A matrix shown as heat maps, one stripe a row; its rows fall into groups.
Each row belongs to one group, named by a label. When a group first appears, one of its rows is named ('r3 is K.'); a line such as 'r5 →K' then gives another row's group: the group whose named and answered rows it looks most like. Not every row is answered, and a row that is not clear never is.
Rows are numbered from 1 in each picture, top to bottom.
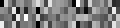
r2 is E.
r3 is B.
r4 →E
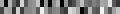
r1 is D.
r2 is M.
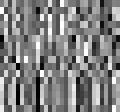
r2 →E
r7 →B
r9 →B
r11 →M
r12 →E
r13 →E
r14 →E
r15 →E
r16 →E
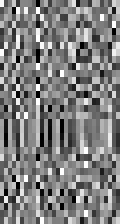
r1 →E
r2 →B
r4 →E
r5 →B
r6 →B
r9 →E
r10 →B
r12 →E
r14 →E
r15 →B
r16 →D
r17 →B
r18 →D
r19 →D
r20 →D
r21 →D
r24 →B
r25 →M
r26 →B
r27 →E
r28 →D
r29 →B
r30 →D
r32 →M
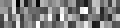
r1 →E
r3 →M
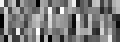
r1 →E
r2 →M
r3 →B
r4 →B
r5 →B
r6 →D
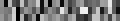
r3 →E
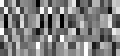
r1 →E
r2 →M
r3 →D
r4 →D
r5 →E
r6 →M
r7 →B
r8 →B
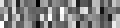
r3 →M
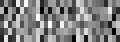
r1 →B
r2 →D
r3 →B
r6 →B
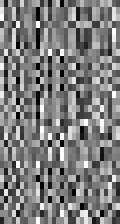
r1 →D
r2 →E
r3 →E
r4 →B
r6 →E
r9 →D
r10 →E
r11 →D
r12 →E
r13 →D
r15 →E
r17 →E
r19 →M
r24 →B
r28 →B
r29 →D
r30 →M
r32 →B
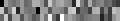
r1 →B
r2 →E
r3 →M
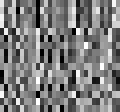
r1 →E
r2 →E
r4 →E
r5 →B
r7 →B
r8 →D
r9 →D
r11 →B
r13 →D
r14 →E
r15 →B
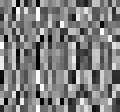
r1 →E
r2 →B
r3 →B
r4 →M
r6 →D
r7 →E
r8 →E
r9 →E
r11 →B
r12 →B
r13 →M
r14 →E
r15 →D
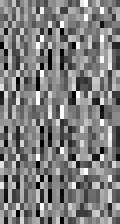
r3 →B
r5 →D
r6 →M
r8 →D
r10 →D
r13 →E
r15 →B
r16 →M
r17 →M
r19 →D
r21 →D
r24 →E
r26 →D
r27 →E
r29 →D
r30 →M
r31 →E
